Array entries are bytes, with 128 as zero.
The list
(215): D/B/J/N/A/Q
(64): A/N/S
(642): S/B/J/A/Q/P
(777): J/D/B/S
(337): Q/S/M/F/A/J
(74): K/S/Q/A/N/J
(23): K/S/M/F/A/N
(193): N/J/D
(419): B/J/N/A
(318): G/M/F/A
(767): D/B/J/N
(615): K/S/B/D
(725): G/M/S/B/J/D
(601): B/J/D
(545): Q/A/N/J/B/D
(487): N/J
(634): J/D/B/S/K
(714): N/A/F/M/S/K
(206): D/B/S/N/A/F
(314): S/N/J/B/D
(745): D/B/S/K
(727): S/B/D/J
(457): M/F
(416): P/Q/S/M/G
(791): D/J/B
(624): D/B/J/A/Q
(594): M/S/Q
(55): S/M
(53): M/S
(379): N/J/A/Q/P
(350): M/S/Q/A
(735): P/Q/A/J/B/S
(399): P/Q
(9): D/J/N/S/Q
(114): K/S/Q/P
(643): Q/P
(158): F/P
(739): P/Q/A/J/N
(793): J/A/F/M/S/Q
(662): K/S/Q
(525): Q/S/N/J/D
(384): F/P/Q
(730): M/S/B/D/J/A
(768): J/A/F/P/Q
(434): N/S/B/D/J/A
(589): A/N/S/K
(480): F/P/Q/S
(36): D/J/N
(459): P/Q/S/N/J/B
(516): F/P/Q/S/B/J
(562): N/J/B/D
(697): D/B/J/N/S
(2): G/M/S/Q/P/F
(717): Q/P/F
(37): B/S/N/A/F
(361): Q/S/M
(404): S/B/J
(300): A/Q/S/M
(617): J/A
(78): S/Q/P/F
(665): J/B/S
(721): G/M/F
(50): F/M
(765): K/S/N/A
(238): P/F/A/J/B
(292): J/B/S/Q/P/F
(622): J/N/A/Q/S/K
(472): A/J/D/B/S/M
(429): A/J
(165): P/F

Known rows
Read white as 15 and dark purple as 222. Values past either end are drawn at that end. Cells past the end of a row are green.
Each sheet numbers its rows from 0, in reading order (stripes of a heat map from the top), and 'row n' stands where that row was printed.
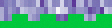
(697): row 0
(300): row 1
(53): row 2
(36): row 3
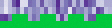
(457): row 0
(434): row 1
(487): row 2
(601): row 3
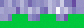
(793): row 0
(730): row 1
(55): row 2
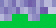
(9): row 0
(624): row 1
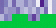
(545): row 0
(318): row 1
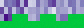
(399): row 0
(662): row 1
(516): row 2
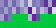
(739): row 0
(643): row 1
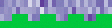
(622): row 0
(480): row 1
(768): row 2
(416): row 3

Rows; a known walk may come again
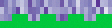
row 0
(472)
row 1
(193)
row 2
(238)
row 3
(589)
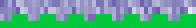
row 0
(215)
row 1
(74)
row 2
(793)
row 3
(516)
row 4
(697)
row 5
(777)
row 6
(745)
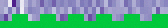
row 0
(318)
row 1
(525)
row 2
(459)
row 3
(739)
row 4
(337)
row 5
(622)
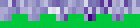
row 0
(300)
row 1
(615)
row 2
(404)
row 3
(399)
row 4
(2)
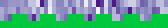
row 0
(292)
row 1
(721)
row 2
(768)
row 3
(158)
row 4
(617)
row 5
(624)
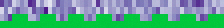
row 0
(665)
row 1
(429)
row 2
(767)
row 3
(714)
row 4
(416)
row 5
(634)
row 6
(78)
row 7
(419)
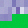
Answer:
(23)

